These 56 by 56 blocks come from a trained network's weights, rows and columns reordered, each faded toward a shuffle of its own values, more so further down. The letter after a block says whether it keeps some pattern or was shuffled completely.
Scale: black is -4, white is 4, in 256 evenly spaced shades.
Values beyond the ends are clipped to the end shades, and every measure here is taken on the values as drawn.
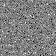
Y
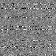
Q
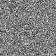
Q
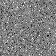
Y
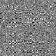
Q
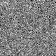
Y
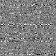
Q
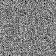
Q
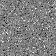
Y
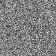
Q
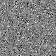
Y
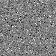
Y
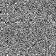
Q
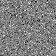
Y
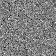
Y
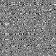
Q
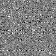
Q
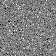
Y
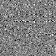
Q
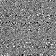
Q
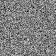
Q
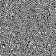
Q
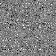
Q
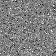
Y
